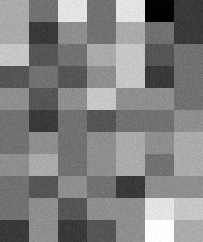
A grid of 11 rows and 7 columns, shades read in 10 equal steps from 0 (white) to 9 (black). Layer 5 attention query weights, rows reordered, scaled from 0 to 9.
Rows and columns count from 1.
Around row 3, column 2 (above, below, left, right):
7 5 2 5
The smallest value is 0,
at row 11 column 6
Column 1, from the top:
3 3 2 6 4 5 5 4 5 5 7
